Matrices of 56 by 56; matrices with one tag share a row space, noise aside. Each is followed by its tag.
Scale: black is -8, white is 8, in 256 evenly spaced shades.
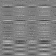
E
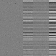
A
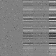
A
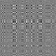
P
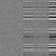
A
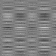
E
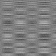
E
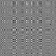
P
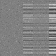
A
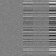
A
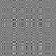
P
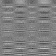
E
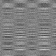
E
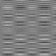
E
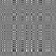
P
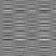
E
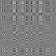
P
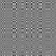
P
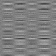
E
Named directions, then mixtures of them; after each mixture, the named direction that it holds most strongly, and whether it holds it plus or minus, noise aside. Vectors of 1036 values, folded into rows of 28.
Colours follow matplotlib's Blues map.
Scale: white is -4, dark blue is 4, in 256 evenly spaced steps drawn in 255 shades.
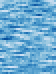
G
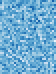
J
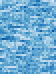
G, plus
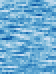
G, plus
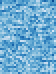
J, plus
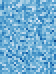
J, minus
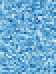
J, plus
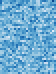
J, plus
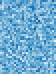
J, plus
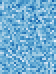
J, plus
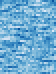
G, minus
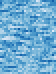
G, minus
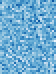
J, plus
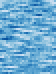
G, plus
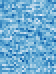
J, minus
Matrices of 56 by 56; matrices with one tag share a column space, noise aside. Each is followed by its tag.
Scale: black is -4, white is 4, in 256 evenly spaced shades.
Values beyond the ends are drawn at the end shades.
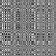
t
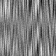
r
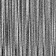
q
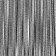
q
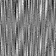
r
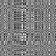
t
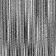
q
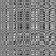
t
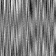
r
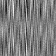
r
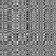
t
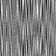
r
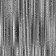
q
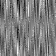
r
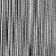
q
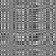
t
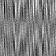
r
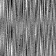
r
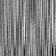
q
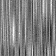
q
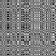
t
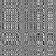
t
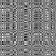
t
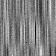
q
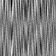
r
